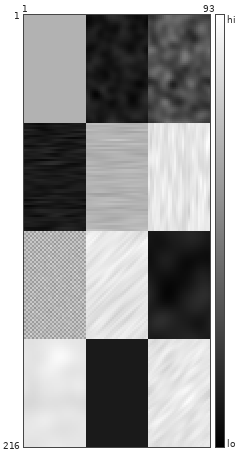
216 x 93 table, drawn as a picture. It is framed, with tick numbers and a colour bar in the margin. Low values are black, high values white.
It is made of 4 by 3 panels. Panel 1,1: high, flat. Panel 1,2: very low, blotchy, faint in contrast. Panel 1,3: low, blotchy. Panel 2,1: very low, streaked across, faint in contrast. Panel 2,2: high, streaked across, faint in contrast. Panel 2,3: very high, streaked downward, faint in contrast. Panel 3,1: high, checkered. Panel 3,2: very high, slanting up to the right, faint in contrast. Panel 3,3: very low, smooth, faint in contrast. Panel 4,1: very high, smooth, faint in contrast. Panel 4,2: very low, flat. Panel 4,3: very high, slanting up to the right, faint in contrast.
